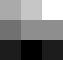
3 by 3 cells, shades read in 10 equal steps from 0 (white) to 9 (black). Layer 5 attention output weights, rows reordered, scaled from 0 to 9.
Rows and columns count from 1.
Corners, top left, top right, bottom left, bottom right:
3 0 8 8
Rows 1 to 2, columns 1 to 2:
3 2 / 5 4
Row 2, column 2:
4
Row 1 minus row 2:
-2 -2 -4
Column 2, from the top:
2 4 9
